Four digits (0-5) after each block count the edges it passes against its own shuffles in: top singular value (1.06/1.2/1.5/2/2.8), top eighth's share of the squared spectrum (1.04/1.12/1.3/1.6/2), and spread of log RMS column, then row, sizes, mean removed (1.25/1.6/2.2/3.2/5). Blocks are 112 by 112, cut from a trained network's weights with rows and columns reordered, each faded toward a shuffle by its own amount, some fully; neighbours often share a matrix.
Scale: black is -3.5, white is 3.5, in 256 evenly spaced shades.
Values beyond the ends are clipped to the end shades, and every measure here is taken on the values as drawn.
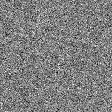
2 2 0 0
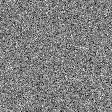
0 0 0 0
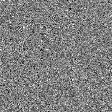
2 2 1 1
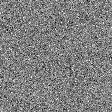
0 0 0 0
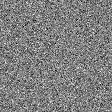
0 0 0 0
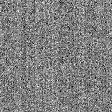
2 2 0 2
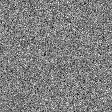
0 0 0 0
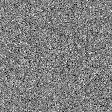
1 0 0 0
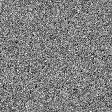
1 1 0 0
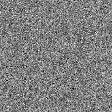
3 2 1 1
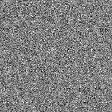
2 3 1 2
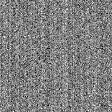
3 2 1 2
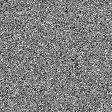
0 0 0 0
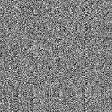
4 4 2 2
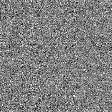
2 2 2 0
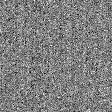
1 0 0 0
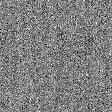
1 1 0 0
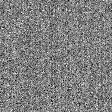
2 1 0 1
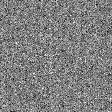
1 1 0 0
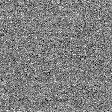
1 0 0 0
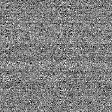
3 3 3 1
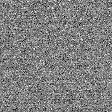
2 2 1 0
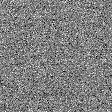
1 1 0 0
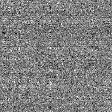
3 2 2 1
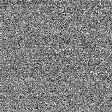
2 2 1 0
